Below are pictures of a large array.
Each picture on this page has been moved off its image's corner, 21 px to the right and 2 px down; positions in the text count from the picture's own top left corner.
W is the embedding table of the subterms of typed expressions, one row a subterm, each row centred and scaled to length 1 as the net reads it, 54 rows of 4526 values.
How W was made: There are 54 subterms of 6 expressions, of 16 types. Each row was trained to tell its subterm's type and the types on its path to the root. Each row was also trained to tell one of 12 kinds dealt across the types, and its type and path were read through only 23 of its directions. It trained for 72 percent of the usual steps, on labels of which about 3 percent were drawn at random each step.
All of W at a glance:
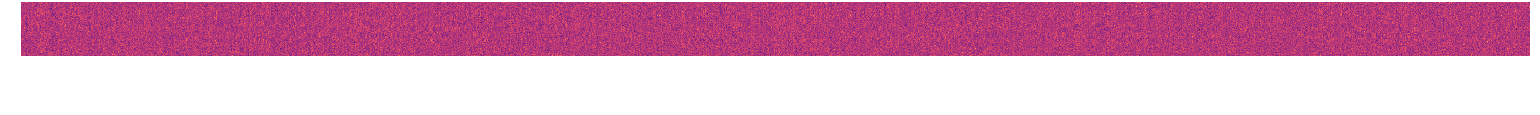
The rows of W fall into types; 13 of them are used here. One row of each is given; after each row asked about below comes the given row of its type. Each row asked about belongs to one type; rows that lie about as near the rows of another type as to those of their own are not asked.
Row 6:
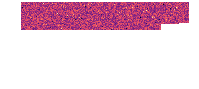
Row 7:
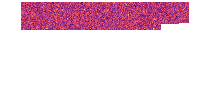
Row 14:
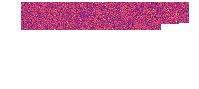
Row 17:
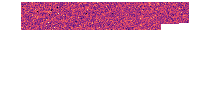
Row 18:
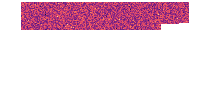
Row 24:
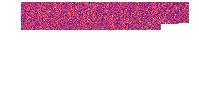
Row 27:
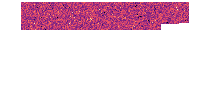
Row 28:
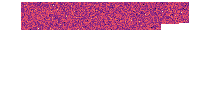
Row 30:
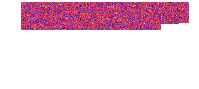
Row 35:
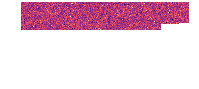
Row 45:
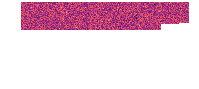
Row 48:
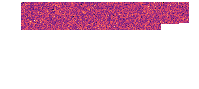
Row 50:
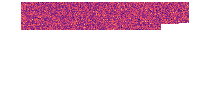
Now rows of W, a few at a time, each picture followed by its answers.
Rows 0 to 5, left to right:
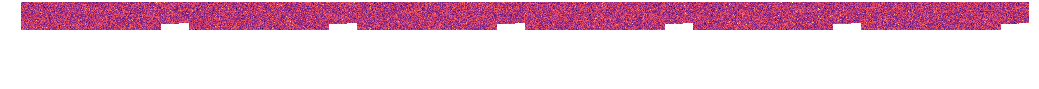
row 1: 18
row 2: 30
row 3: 45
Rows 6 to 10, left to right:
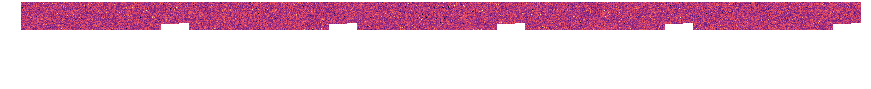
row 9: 14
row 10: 14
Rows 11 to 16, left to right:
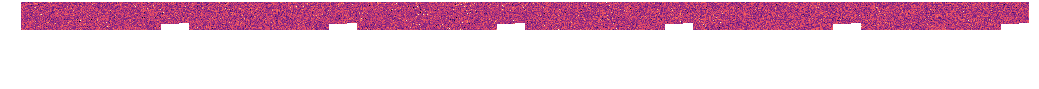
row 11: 18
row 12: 7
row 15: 6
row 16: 6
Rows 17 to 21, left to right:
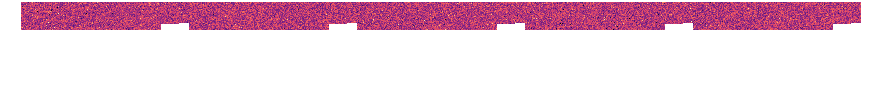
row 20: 7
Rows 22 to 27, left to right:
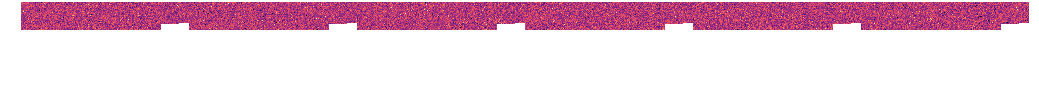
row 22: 24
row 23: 24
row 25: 28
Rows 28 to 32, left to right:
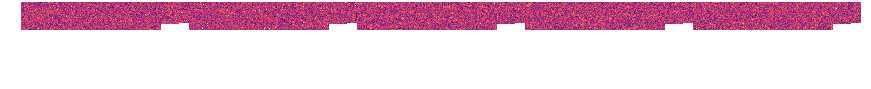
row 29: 27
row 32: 30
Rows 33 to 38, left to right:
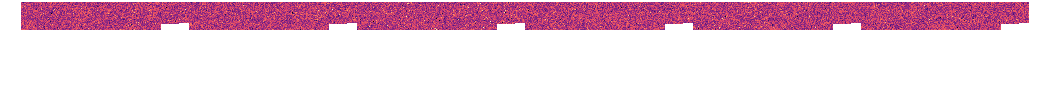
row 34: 17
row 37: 14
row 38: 6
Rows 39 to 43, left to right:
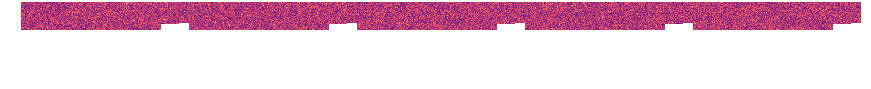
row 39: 30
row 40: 50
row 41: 6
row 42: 14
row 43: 18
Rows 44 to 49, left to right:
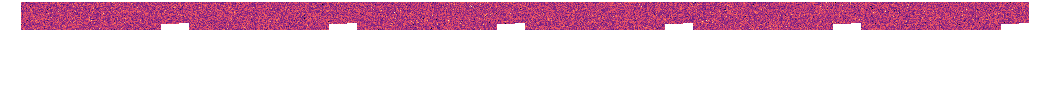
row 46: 7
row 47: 7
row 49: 45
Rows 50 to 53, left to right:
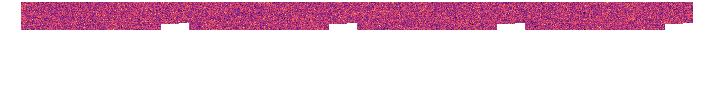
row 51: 17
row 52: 27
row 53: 50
